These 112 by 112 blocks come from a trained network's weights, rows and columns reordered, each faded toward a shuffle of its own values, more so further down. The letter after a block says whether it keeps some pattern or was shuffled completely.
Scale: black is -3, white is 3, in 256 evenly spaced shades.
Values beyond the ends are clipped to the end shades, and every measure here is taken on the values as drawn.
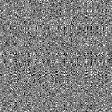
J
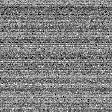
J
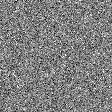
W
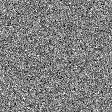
W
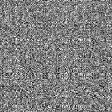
J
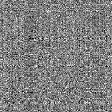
J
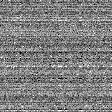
J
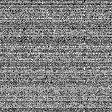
J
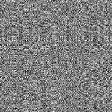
J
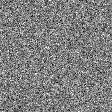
W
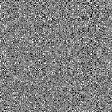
J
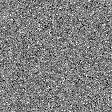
W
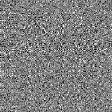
J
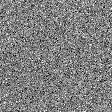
W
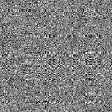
J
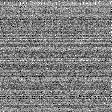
J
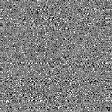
J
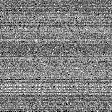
J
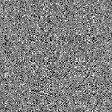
J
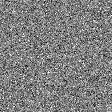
W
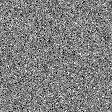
W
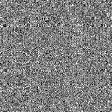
J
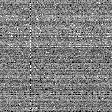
J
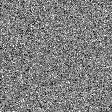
W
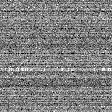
J
